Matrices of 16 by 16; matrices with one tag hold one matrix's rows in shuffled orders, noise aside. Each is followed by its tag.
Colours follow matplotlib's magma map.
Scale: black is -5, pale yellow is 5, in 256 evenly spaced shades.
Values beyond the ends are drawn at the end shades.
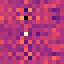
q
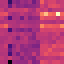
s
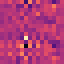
q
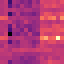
s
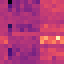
s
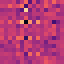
q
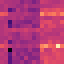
s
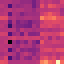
s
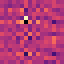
q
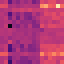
s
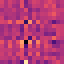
q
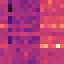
s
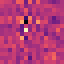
q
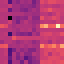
s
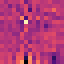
q
